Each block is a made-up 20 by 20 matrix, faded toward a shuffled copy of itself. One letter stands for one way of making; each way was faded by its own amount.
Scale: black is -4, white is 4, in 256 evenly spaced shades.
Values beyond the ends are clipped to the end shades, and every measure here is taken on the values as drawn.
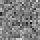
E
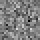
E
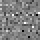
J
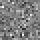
E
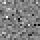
J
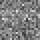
E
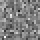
E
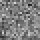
E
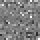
J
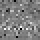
J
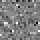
J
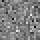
E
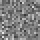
E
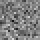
E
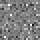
J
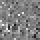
J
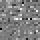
J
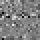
J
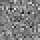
E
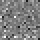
J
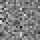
E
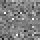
J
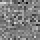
J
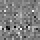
J
